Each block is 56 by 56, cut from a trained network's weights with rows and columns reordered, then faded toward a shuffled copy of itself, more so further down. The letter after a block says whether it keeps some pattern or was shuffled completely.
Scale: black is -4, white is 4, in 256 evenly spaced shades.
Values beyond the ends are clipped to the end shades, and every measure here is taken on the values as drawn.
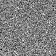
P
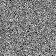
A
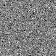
A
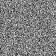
A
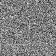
A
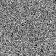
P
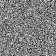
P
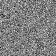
A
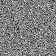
A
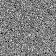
A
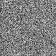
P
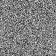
P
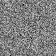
A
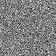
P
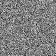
A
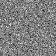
P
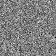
A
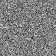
P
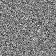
A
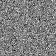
A
